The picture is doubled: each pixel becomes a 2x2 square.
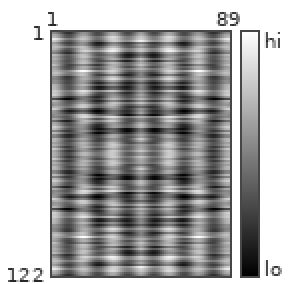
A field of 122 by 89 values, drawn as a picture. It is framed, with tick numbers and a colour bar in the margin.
Mirror symmetry: left to right and top to bottom. Average level on the scale: 50%. Stripes: upright, repeating 6 times. Histogram: bell-shaped.
